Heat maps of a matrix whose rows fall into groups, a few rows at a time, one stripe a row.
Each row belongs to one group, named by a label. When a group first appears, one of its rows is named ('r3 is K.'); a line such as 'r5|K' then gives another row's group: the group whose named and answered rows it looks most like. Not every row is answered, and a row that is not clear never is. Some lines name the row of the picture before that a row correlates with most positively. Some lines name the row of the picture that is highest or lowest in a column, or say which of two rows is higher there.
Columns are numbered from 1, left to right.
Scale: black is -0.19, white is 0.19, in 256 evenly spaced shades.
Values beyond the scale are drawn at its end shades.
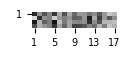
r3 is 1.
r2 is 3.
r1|1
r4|1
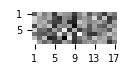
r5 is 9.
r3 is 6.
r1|1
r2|6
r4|1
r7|6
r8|6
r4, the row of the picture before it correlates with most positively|1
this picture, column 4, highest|4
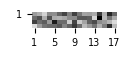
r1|6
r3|1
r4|6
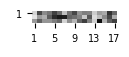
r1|6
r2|6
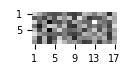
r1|6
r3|9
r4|3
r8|9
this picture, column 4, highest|4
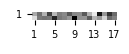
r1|9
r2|6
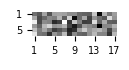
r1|9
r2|1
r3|9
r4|3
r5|6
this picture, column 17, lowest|3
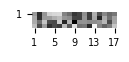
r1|3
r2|3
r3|6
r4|9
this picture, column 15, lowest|4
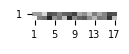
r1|6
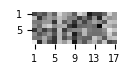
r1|1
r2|3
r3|1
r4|3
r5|1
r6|1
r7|1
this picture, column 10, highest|1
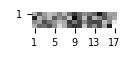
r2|1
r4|3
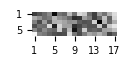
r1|1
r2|3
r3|9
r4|1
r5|1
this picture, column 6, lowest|6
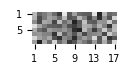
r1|9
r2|3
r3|1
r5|3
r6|1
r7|6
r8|3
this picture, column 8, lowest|8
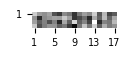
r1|6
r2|3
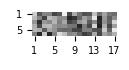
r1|9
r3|3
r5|3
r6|9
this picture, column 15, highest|5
